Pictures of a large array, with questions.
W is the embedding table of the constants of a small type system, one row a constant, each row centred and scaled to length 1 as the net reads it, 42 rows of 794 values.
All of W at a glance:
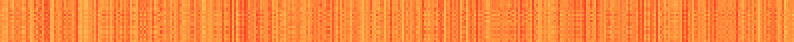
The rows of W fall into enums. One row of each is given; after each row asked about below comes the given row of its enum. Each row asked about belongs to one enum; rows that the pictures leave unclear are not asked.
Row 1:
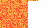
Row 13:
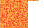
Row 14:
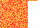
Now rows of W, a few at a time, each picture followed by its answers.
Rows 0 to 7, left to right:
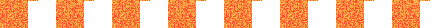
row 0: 13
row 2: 13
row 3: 1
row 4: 13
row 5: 13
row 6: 13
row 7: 1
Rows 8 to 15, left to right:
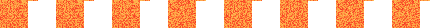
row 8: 1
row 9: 1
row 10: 1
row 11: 14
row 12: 13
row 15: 14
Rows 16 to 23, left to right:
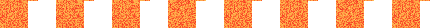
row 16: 13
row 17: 1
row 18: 1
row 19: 14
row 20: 13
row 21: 13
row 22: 14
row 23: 13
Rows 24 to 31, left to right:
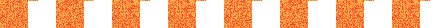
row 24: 13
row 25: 14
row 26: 1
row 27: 1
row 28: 13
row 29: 14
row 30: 1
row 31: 1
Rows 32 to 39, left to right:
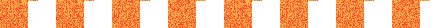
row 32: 1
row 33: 1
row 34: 13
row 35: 14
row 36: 1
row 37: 13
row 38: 13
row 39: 14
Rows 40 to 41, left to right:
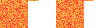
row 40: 1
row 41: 14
